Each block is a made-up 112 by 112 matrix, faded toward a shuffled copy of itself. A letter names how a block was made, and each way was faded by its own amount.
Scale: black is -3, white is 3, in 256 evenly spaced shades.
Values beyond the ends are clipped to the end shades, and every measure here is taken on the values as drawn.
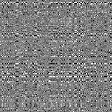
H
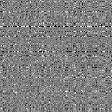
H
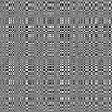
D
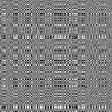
D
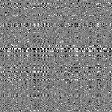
H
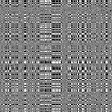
D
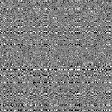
H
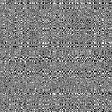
H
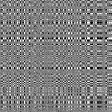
D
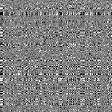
H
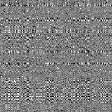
H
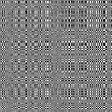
D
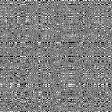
H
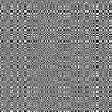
D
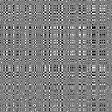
D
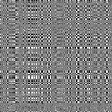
D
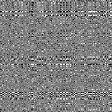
H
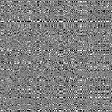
H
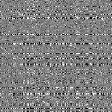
H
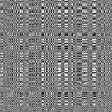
D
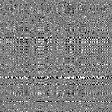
H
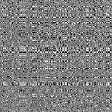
H
